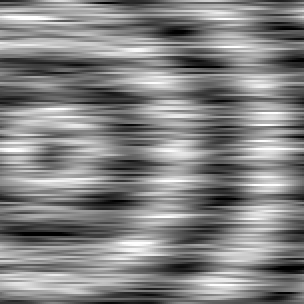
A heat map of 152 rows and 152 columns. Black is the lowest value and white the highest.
Concentric rings centre on the middle left. There is no overall slope. Horizontal stripes repeat 9 times down the table. The histogram is bell-shaped.
